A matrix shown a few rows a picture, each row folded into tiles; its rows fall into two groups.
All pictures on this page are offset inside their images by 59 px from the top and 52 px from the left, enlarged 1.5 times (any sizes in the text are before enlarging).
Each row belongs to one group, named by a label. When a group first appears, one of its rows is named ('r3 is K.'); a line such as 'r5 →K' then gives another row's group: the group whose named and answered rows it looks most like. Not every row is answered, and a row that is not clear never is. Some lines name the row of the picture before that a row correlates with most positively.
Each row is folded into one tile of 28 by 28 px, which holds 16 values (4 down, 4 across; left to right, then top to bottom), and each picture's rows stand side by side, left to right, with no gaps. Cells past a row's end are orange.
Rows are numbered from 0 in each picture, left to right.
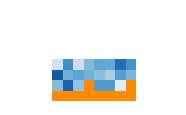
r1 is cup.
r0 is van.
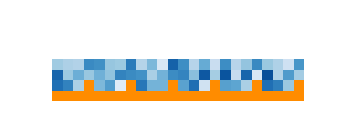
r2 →van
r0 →van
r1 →cup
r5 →van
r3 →cup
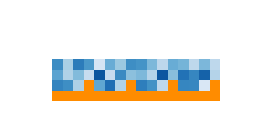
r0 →cup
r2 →cup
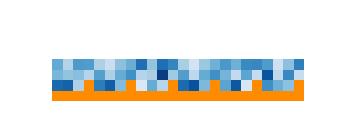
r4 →cup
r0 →cup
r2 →cup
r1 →van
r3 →van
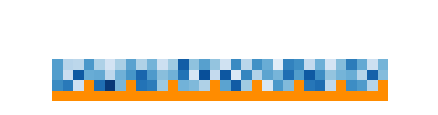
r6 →van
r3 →cup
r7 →cup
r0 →cup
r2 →van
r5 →cup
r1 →van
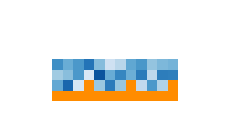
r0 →cup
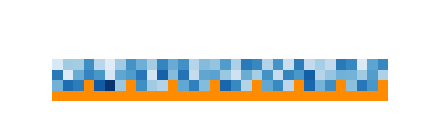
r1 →van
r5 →van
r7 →cup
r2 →cup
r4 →cup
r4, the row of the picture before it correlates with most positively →0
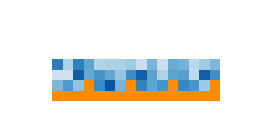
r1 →van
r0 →cup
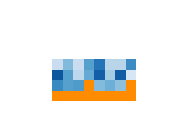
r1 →cup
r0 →van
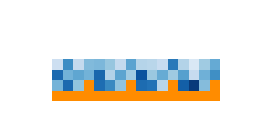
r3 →van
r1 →van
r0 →van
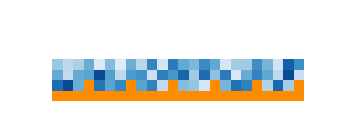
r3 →cup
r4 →van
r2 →van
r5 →cup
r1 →van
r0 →van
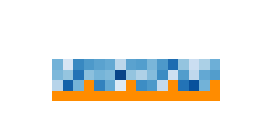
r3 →van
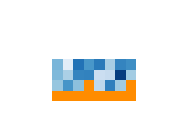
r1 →cup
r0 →cup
